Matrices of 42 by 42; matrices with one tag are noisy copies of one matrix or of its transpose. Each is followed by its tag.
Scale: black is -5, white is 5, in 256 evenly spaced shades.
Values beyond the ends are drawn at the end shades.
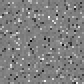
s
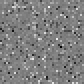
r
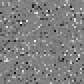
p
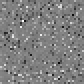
p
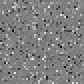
r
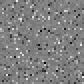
s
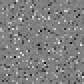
s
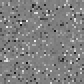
p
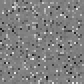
r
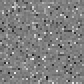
r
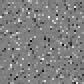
s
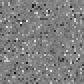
p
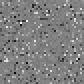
p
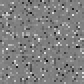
r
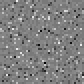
s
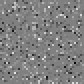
r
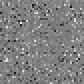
p
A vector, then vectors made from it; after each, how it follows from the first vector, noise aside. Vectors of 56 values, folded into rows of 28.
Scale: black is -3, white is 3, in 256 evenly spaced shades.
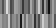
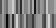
reversed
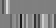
partly zeroed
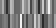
negated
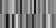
reversed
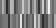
negated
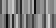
reversed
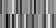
reversed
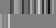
partly zeroed
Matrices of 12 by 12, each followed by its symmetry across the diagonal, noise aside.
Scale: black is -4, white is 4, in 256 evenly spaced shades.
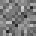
symmetric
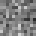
antisymmetric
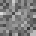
symmetric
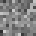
neither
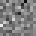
antisymmetric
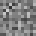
antisymmetric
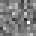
neither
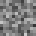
antisymmetric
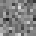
antisymmetric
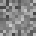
symmetric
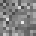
symmetric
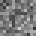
symmetric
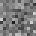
neither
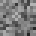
symmetric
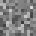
neither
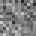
antisymmetric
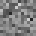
neither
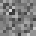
symmetric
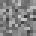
neither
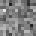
antisymmetric
